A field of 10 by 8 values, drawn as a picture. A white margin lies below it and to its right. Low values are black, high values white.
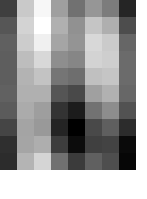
Overall the values sit about 50% of the way up the scale. Upright stripes repeat 2 times across the table. The ninth with the lowest average is the bottom middle. The ninth with the highest average is the top left.
